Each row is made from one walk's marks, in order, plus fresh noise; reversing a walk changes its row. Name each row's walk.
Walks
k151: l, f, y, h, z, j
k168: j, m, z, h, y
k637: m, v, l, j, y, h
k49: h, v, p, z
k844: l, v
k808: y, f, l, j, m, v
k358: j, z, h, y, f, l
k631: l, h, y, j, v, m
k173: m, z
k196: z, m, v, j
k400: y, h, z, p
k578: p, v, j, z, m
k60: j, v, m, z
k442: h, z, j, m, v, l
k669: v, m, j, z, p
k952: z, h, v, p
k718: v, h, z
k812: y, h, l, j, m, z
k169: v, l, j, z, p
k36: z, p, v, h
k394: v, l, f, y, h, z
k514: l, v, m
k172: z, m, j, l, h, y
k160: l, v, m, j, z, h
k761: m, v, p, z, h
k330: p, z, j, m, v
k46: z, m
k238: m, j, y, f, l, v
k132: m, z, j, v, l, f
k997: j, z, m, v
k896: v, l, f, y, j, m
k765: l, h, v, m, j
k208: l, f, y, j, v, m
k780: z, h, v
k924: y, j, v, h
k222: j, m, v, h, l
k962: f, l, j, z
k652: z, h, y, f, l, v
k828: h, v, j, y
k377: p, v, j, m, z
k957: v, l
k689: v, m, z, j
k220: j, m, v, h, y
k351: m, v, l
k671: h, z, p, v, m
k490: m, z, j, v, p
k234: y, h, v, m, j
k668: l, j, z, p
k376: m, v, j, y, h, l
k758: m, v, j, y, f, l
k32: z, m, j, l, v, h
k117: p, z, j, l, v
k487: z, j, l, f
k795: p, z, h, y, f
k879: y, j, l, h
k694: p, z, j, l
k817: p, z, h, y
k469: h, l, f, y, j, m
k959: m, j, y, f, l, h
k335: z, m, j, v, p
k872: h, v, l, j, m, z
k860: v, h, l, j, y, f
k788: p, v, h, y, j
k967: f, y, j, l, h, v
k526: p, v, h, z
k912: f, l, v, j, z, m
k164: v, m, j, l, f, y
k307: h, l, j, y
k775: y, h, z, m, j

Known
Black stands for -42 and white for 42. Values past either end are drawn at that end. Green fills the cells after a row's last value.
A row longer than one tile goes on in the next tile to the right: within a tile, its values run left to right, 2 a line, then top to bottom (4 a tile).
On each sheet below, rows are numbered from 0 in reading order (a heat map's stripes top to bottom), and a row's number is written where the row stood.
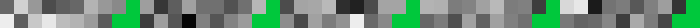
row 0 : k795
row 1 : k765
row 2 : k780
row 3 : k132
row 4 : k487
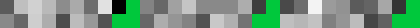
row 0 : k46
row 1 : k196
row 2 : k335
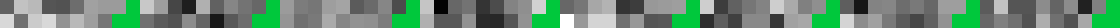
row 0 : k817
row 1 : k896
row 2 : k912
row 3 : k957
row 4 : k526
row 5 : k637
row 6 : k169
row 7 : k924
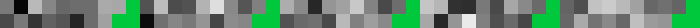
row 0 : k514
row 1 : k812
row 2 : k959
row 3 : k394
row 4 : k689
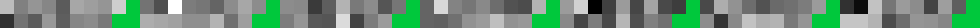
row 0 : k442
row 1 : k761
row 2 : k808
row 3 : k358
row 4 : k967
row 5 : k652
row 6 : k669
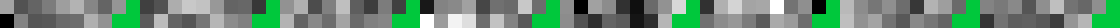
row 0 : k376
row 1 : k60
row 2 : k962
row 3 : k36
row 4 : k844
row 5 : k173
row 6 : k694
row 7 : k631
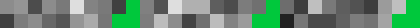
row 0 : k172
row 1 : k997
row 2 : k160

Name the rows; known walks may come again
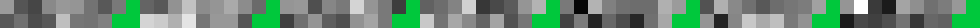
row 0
k238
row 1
k377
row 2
k172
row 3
k718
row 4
k514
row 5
k652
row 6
k469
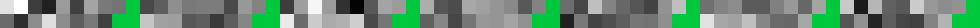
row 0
k151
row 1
k668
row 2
k952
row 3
k758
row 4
k160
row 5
k788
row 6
k351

